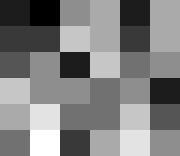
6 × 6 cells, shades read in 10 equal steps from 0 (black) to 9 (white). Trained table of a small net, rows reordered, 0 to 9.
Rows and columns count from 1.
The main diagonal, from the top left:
1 2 1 4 7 5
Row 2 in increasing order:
2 2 2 6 6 7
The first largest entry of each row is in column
4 3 4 1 2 2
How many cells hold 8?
2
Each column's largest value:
7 9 7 7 8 6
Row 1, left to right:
1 0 5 6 1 6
